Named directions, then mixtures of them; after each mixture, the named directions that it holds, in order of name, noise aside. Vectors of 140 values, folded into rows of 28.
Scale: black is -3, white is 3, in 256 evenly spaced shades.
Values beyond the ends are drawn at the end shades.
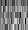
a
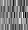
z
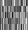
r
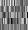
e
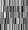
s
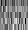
a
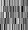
s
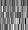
a, s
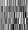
a, z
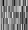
r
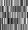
e, r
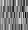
s, z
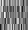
s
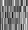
r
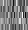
z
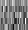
a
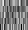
r, s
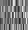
r, z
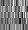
z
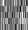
r, z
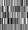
e, r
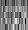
a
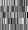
e, z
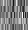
z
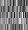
z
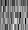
a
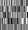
e, r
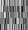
s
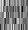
s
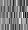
z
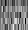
a
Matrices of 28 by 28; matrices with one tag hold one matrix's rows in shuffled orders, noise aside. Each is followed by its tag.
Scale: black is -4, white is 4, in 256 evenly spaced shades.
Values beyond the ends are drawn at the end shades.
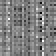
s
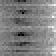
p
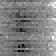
p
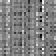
s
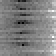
p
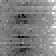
p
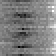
p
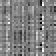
s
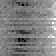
p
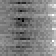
p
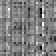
s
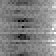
p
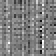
s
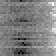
p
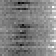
p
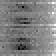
p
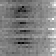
p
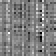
s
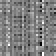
s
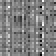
s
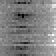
p
